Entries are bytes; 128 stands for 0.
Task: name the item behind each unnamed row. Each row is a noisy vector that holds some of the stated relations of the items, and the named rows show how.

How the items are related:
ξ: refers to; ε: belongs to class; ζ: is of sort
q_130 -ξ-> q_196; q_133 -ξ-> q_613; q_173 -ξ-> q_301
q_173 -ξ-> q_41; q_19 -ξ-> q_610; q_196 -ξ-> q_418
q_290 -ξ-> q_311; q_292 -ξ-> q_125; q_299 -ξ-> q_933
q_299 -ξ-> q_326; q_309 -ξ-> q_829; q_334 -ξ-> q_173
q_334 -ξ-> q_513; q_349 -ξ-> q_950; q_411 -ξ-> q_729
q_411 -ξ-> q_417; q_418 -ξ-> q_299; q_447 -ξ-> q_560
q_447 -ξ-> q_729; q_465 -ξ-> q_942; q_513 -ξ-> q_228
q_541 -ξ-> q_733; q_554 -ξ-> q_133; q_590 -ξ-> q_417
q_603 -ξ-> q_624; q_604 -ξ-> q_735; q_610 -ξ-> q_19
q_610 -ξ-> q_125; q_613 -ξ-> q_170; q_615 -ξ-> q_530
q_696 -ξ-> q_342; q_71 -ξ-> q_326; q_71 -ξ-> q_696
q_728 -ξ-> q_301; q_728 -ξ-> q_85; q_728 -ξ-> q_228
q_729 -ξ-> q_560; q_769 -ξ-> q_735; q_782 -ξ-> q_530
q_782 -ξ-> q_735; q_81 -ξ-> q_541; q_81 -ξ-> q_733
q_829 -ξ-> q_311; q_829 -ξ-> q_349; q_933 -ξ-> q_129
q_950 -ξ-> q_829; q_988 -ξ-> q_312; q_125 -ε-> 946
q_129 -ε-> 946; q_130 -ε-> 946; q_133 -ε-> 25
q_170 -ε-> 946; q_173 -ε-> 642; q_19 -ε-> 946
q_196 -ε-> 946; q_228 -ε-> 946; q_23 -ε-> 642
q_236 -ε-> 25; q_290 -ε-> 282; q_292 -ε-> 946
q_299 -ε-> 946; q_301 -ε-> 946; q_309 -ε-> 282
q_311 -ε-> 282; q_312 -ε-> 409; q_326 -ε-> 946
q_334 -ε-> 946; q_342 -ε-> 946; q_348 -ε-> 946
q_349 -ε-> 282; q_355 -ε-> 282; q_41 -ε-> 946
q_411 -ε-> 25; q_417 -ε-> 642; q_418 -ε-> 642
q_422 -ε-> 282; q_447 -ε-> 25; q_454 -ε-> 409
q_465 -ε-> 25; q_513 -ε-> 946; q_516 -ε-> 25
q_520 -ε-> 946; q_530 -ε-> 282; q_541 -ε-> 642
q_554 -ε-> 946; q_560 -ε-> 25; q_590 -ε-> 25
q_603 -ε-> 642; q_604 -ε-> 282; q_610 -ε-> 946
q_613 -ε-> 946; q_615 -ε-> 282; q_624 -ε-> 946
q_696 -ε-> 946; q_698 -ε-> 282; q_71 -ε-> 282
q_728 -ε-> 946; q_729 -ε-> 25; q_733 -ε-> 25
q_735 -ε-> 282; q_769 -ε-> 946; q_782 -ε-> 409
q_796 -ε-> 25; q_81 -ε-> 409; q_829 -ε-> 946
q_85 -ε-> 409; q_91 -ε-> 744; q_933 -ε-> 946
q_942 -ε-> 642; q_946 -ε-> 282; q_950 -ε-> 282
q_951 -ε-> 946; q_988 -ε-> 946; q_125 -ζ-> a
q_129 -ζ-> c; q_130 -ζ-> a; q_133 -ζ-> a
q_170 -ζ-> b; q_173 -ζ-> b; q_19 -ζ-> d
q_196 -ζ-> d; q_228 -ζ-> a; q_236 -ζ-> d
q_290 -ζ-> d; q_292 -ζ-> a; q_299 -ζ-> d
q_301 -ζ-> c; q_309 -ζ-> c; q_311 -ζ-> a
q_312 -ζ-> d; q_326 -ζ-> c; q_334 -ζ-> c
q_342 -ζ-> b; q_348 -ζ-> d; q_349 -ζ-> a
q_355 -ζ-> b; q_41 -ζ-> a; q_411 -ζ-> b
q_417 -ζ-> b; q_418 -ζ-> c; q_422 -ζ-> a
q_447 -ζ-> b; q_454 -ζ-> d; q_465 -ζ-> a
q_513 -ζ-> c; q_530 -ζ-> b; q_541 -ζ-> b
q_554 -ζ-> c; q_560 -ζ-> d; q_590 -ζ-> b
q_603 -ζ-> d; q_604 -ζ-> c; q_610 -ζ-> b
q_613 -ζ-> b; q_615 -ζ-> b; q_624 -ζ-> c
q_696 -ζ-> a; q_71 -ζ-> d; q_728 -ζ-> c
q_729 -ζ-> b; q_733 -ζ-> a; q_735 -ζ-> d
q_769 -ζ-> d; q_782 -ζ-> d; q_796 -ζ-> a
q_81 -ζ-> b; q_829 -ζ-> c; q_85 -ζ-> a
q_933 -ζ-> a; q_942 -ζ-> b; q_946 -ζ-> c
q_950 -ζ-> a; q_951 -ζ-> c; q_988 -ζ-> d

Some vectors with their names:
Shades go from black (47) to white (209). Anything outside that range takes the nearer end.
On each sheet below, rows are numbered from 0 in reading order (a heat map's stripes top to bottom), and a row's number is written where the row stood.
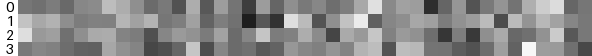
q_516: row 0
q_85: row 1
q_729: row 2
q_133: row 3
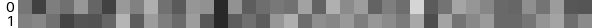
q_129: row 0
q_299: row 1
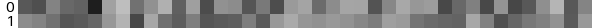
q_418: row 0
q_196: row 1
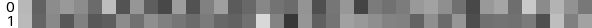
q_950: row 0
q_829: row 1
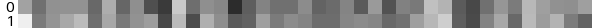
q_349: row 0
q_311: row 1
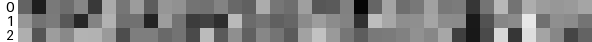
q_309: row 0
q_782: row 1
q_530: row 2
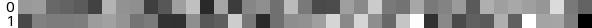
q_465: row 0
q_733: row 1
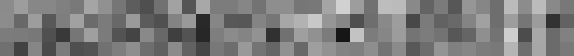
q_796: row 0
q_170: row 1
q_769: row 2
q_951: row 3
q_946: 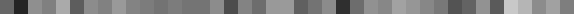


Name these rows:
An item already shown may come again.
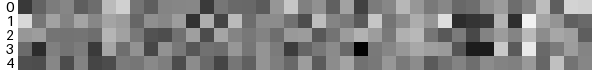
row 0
q_71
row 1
q_735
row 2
q_796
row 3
q_604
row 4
q_951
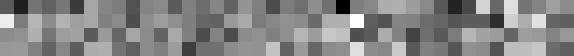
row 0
q_604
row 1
q_560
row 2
q_342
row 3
q_236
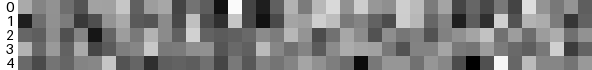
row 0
q_312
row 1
q_541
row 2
q_513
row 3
q_624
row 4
q_615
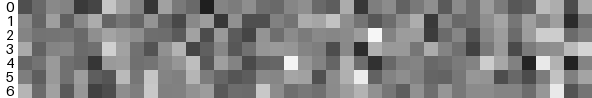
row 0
q_603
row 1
q_170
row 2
q_516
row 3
q_290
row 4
q_173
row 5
q_301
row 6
q_624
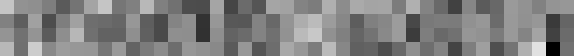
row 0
q_454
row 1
q_170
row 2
q_170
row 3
q_417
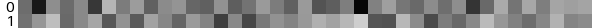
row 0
q_309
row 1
q_342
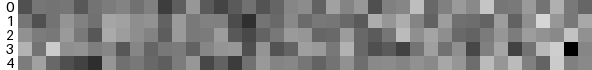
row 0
q_933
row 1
q_698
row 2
q_422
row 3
q_417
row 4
q_292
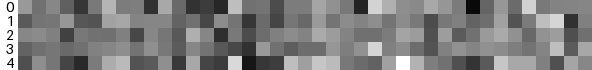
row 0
q_782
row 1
q_23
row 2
q_613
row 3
q_520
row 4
q_81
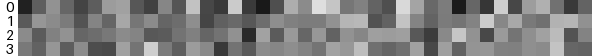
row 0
q_541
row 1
q_696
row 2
q_91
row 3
q_326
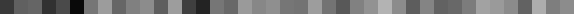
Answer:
q_554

